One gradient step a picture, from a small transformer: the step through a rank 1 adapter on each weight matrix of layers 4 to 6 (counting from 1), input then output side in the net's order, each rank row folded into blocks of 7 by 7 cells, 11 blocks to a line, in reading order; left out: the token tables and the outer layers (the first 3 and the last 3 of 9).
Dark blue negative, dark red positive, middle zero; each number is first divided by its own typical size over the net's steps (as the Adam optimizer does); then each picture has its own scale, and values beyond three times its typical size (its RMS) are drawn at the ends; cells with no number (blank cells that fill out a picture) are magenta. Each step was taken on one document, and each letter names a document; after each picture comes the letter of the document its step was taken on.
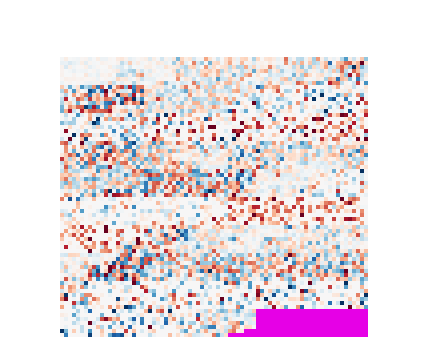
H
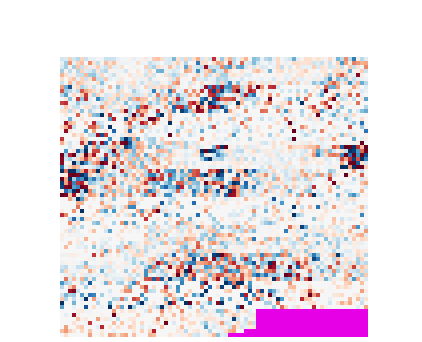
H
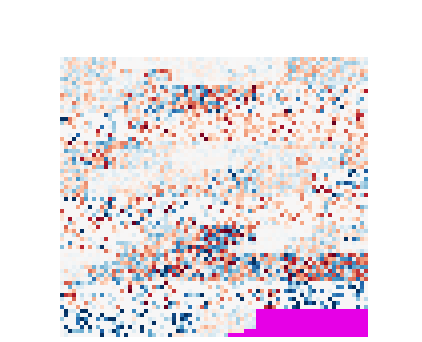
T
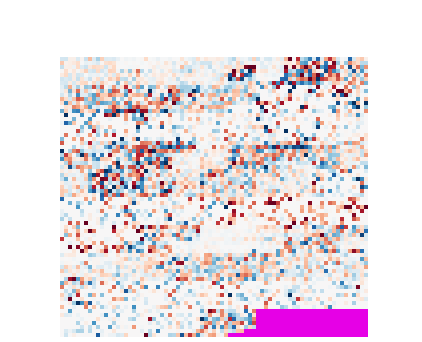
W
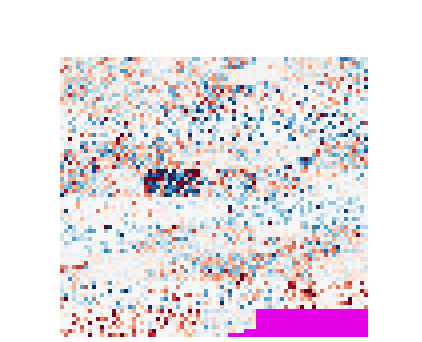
H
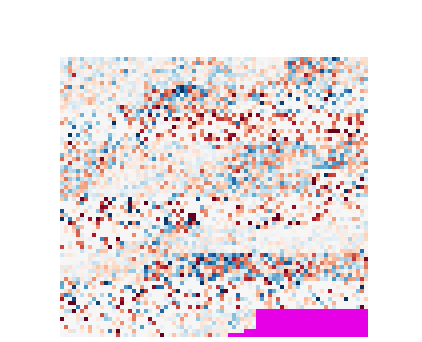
T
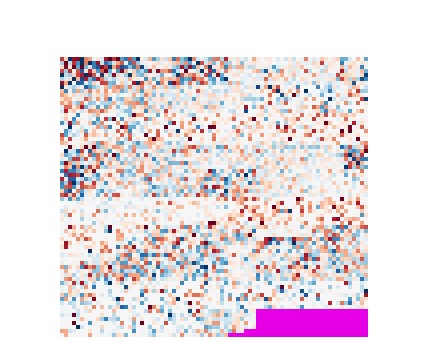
H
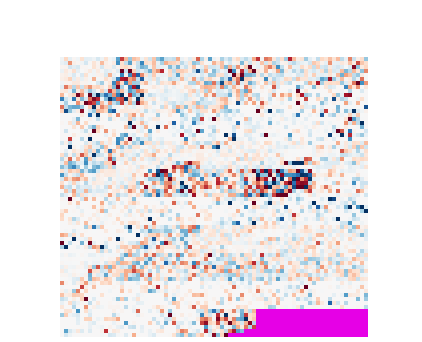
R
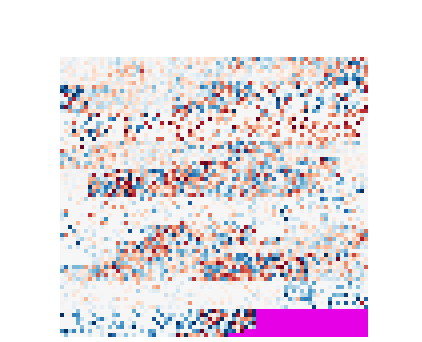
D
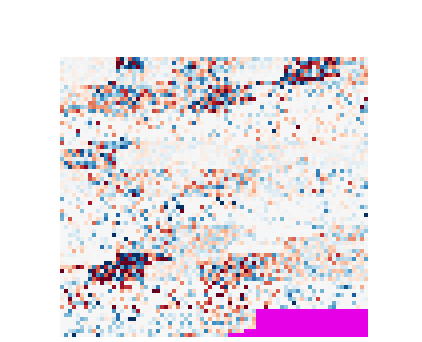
W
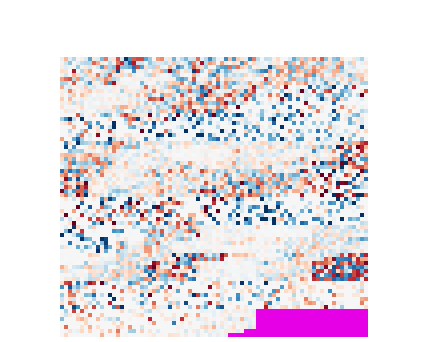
T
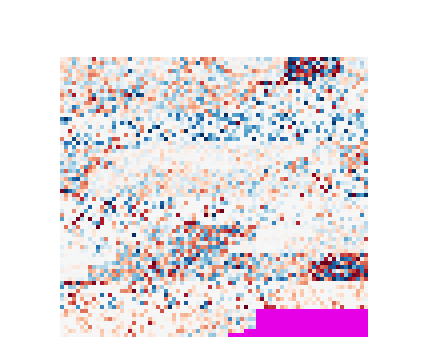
T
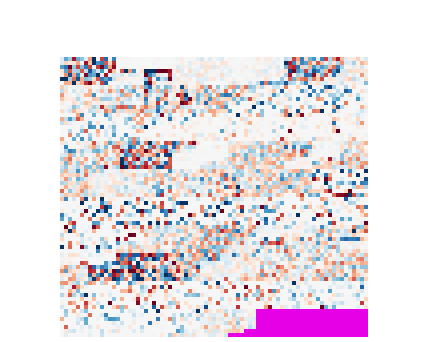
T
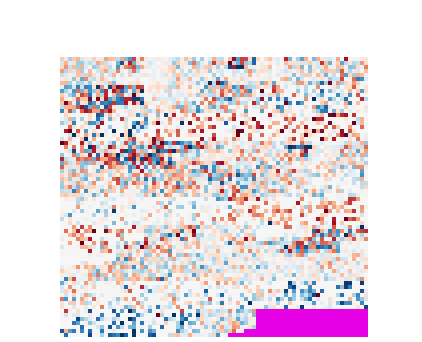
H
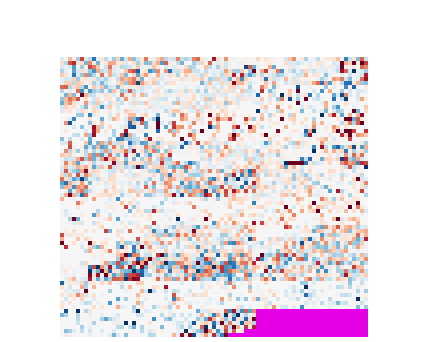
R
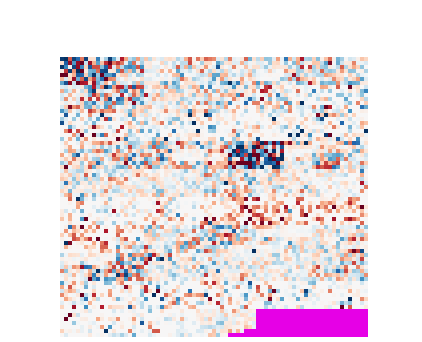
H
